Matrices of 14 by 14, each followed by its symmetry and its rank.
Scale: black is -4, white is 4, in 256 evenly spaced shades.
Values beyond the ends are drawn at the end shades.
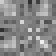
symmetric, rank three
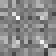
symmetric, rank three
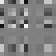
symmetric, rank one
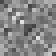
symmetric, full rank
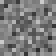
symmetric, full rank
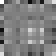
symmetric, rank one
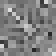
symmetric, full rank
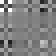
symmetric, rank one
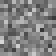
neither, full rank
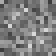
symmetric, full rank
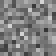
neither, full rank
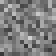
neither, full rank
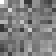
symmetric, rank three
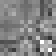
symmetric, rank three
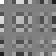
symmetric, rank one
